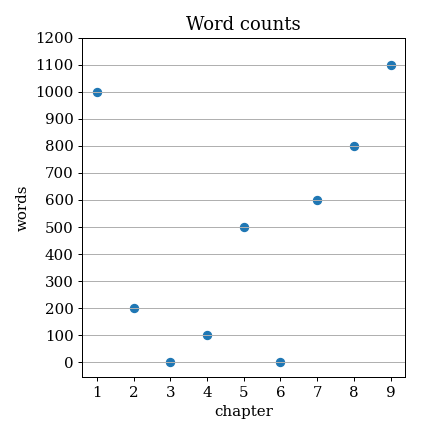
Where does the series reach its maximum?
9
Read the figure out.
Title: Word counts
x-axis: chapter, ticks 1 2 3 4 5 6 7 8 9
y-axis: words, ticks 0 100 200 300 400 500 600 700 800 900 1000 1100 1200
Values:
1000 200 0 100 500 0 600 800 1100
